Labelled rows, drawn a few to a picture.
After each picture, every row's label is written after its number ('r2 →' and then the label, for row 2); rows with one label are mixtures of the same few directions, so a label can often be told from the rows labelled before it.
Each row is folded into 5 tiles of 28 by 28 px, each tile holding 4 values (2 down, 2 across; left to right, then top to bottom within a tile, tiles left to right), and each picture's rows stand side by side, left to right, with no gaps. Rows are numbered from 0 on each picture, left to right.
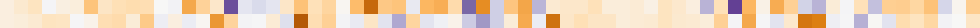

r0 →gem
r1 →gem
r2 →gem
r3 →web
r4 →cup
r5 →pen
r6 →cup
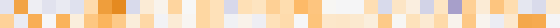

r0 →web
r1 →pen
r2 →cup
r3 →pen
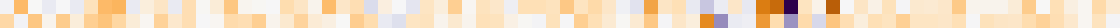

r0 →web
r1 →pen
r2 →gem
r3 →pen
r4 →pen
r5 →pen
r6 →web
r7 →web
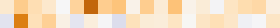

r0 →gem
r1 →pen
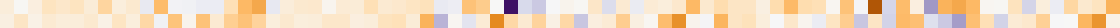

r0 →cup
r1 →web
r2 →gem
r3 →gem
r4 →gem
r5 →gem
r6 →pen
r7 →gem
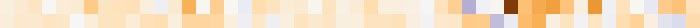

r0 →gem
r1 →web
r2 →pen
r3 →gem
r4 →pen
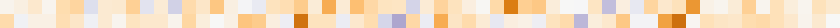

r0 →pen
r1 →pen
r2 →gem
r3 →gem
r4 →gem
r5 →web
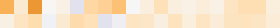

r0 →pen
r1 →web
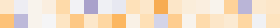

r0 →gem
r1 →cup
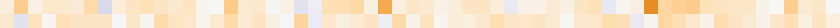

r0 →cup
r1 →pen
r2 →cup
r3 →gem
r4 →gem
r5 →pen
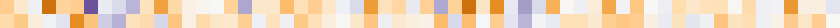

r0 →gem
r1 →cup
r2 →pen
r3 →web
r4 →web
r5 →pen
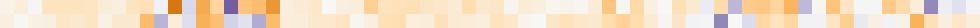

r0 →cup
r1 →pen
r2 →gem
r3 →gem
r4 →web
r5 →cup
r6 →gem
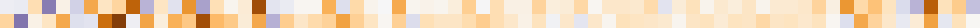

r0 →gem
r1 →web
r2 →web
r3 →web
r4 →cup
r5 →web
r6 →pen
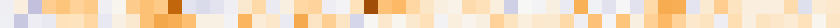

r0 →cup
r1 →cup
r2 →gem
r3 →gem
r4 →web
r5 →cup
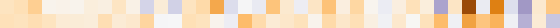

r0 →cup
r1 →pen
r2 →web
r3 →web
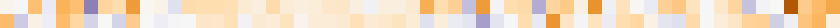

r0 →pen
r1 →cup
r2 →gem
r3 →web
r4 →pen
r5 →gem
